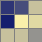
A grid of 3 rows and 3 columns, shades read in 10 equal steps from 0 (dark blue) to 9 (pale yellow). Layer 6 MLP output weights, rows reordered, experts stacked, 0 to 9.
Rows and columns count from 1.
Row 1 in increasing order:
1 2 7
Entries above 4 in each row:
1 2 3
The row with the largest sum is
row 3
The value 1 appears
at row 1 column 1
